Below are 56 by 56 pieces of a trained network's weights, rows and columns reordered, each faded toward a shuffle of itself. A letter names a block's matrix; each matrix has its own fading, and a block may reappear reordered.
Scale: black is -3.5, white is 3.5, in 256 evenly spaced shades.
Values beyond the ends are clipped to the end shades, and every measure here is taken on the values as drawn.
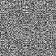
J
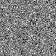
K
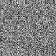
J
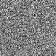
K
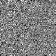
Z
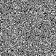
K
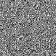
K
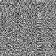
J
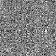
Z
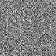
Z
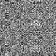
J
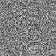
J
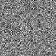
Z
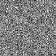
Z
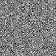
Z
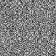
J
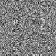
J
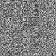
J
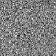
Z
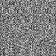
J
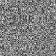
J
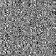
Z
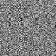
J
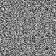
J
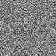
J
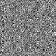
Z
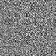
J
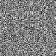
J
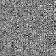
Z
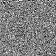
K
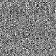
Z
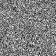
K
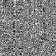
Z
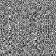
J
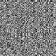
J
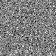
K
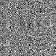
Z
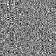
Z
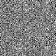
Z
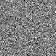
K
